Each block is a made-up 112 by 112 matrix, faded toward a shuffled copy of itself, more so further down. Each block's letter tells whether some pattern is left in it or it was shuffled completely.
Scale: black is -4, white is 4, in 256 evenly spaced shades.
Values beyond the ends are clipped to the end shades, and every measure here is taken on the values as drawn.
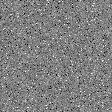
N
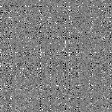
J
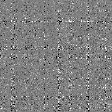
J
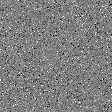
N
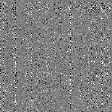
J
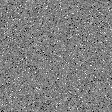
N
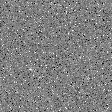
N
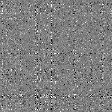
J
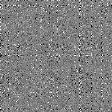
J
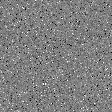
N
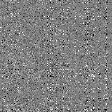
J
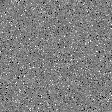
N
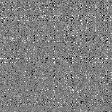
J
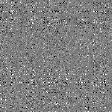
J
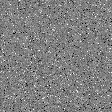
N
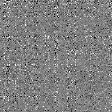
J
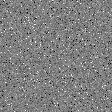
N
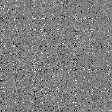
J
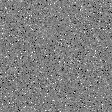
N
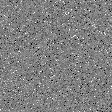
N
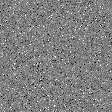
N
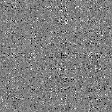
J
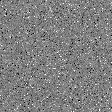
N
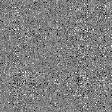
J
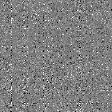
J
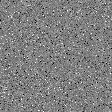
N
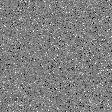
N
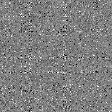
J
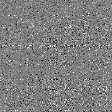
J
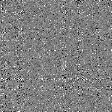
J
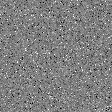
N
